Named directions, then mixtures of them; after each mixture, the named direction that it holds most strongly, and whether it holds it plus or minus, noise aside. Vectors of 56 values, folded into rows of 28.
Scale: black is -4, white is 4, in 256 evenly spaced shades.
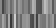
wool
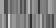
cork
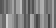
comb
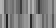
comb, minus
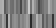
cork, plus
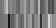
cork, minus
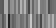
cork, minus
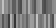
wool, minus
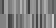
cork, minus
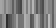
comb, minus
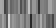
cork, plus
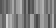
comb, plus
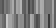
comb, plus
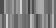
comb, plus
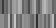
wool, plus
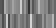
cork, minus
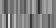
cork, plus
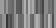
comb, minus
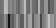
cork, minus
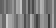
comb, plus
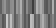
comb, plus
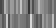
cork, minus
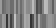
wool, plus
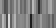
cork, plus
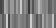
cork, minus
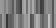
comb, minus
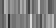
cork, minus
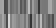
cork, plus
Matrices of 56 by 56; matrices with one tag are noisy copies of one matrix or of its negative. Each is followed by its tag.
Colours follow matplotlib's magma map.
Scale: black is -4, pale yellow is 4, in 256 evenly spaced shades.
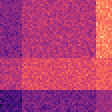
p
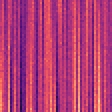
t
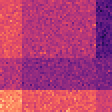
p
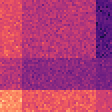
p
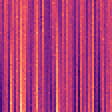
t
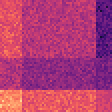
p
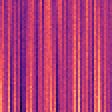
t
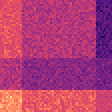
p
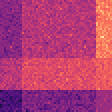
p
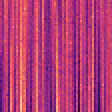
t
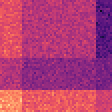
p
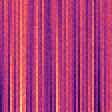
t
